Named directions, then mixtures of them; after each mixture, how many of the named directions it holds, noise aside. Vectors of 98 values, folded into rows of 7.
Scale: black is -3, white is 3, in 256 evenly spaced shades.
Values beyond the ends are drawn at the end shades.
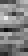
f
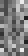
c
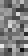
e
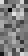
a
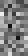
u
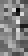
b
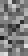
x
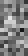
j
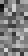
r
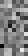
one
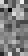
one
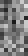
one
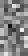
two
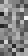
two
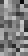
three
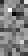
two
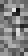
two
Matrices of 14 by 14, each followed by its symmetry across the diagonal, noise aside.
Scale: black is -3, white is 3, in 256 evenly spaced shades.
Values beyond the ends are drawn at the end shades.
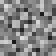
symmetric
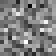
neither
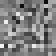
antisymmetric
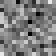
neither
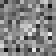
symmetric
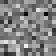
neither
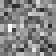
neither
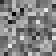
symmetric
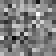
antisymmetric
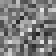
symmetric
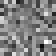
antisymmetric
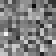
antisymmetric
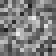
symmetric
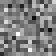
antisymmetric
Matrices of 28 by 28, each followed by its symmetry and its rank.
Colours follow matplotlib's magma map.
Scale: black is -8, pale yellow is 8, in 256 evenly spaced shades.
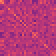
symmetric, rank five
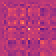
symmetric, rank three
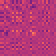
symmetric, rank three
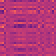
neither, rank two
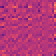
neither, rank three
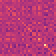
symmetric, rank five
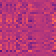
neither, rank three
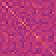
symmetric, rank five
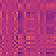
neither, rank two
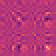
symmetric, rank three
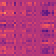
neither, rank two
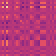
symmetric, rank two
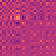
symmetric, rank three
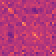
symmetric, rank five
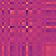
symmetric, rank two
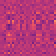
neither, rank three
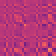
symmetric, rank two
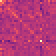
symmetric, rank five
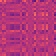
neither, rank two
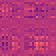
neither, rank two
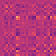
symmetric, rank two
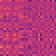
neither, rank three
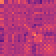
symmetric, rank three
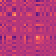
symmetric, rank two
